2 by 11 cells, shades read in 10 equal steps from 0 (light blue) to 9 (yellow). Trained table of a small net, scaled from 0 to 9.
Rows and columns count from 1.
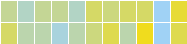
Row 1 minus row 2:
-2 -1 1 3 -1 1 -2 3 -3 0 1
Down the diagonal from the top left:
4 3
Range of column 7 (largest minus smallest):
2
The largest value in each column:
6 3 4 4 3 6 7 6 9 0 8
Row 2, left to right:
6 3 3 1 3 5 7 3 9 0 7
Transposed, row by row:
4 6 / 2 3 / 4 3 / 4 1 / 2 3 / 6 5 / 5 7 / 6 3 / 6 9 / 0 0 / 8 7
